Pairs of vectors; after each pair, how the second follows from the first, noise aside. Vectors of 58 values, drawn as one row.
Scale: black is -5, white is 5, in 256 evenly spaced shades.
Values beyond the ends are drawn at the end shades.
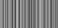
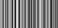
scaled up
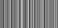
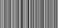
negated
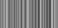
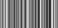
scaled up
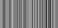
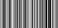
scaled up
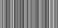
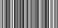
scaled up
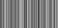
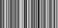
scaled up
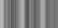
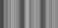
negated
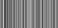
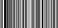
scaled up
